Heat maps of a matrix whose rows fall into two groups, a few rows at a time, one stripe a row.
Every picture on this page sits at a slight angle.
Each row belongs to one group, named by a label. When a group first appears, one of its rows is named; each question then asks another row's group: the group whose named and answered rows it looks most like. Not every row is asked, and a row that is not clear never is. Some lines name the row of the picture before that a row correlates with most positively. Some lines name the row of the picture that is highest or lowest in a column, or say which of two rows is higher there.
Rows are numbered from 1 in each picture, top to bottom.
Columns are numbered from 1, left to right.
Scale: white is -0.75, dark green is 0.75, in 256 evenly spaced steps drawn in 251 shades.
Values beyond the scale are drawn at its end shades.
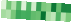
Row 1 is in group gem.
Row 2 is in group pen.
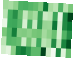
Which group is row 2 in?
gem
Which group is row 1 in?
pen
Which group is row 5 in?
gem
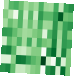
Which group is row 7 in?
pen
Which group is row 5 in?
gem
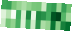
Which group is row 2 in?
gem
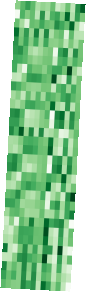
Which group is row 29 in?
pen
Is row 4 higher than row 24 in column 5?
Yes
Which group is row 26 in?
pen
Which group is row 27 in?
pen
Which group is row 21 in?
pen
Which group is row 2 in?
gem
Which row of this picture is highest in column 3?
15
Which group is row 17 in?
pen
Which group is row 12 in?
pen
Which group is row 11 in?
gem
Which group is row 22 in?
gem
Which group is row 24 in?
gem
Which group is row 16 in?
pen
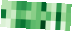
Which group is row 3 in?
pen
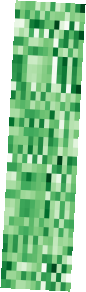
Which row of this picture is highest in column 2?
30
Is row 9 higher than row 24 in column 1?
Yes
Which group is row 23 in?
pen
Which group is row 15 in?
pen
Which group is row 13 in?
pen
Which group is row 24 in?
pen
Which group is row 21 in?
pen
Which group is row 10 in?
gem
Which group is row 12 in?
gem
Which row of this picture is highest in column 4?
3
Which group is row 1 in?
gem
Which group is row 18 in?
gem
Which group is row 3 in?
pen
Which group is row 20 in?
pen
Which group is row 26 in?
pen
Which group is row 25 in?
gem
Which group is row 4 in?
gem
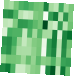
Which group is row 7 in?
gem
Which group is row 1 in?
pen
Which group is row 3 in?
pen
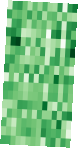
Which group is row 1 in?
gem
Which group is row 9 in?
gem
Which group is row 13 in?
gem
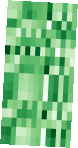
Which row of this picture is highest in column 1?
6
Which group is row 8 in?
pen
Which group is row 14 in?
gem
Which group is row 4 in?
gem
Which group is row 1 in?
pen
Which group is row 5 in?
pen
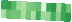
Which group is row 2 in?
gem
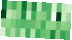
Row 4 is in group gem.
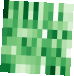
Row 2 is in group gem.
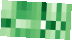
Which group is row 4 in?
pen
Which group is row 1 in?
pen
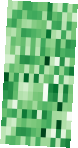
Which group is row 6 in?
gem
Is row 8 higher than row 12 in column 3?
Yes
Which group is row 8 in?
gem
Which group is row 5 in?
gem
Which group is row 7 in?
pen
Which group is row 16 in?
gem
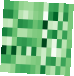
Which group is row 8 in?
pen
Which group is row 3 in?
pen
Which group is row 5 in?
pen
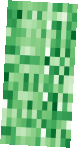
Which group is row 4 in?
gem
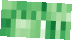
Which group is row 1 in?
pen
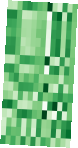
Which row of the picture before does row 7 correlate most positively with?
1
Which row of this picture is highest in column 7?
16
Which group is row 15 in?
gem
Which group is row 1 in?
pen
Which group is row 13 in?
pen
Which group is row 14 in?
gem
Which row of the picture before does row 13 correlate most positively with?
1
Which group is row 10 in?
pen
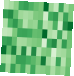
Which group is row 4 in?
pen
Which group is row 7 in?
pen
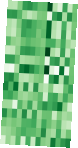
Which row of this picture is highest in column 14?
16
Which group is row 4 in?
pen
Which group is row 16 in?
gem
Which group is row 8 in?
pen
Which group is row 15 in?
pen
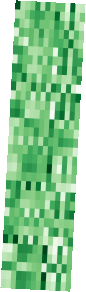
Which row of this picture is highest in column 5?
21
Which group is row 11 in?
gem
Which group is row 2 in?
pen
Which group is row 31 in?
pen
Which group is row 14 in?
pen
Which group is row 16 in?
gem
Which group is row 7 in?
gem
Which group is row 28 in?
pen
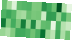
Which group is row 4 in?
pen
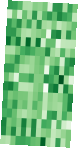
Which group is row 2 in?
gem
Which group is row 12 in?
gem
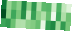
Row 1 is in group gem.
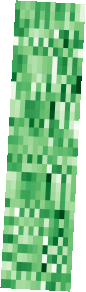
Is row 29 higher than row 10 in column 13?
No
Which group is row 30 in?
pen
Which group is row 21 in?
pen
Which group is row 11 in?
gem
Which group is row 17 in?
gem
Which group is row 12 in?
pen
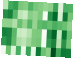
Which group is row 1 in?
gem
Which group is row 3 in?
gem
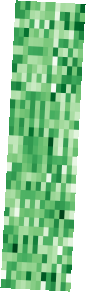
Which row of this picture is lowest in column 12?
28
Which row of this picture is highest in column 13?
3
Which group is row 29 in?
pen
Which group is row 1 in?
gem
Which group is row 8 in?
gem
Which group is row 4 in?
gem
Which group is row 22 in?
pen
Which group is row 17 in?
pen
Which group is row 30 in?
gem
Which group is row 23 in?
gem
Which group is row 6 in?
pen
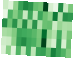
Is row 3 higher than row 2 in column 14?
No
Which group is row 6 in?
gem
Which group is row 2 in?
gem
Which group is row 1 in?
pen
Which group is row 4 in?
pen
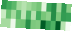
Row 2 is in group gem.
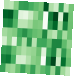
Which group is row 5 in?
gem
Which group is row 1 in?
pen
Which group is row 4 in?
pen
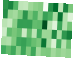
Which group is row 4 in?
gem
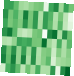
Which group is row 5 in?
pen
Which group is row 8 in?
gem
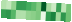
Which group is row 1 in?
pen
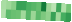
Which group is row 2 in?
gem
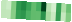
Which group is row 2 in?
pen
